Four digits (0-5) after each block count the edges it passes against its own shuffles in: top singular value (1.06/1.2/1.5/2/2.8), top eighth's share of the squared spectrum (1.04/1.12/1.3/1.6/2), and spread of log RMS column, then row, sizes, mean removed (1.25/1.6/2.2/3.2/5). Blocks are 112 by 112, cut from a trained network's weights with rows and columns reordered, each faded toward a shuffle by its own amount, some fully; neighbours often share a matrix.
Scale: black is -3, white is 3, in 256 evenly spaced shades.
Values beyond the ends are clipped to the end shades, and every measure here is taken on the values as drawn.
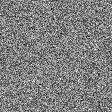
1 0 0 0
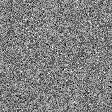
1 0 0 0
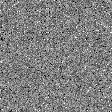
2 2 0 1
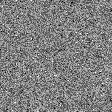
1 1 0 0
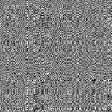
5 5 3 3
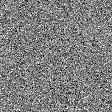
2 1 0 0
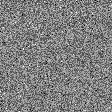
0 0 0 0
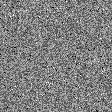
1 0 0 0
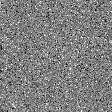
1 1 0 1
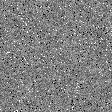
0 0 0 0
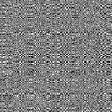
5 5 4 4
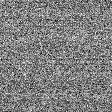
2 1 0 0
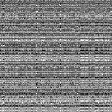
5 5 3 4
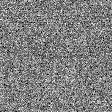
1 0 0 0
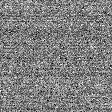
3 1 0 0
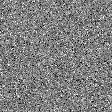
1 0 0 0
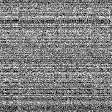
5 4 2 3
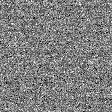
1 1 0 0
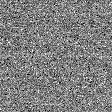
1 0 0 0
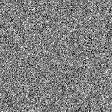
3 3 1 1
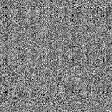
4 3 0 2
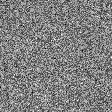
1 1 0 0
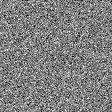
2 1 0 0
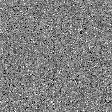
2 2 1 1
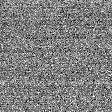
2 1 0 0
